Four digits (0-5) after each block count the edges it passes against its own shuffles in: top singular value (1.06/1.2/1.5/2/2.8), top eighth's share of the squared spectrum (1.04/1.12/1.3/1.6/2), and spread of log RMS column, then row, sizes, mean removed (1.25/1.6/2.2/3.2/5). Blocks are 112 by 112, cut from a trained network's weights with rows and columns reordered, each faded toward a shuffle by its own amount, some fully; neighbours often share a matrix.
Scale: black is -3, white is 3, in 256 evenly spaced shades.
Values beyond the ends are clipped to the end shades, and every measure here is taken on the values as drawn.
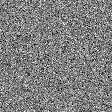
0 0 0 0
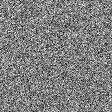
0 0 0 0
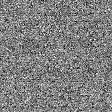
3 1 0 0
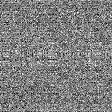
4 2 0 2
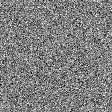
0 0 0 0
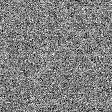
2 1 0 0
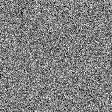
0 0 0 0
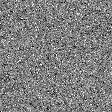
0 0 0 0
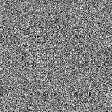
4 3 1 2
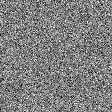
2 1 0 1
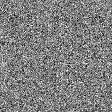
2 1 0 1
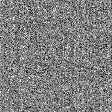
2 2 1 2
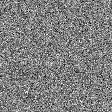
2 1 0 0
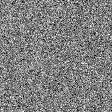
2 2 0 0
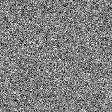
3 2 0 1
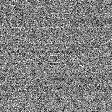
3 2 0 1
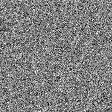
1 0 0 0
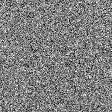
1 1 0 0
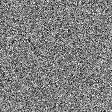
1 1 0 0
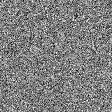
1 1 0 0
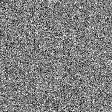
2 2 0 0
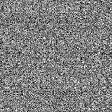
4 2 0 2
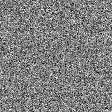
1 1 0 0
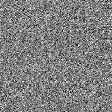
3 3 1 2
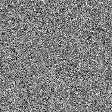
2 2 1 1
